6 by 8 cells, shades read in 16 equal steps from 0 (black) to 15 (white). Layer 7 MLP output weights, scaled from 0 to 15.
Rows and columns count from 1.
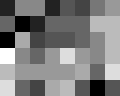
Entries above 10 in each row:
0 2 1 3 2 2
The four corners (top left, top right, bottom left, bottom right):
2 9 13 5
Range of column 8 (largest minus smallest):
8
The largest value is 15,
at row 4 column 1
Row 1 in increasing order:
2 2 4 5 7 8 8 9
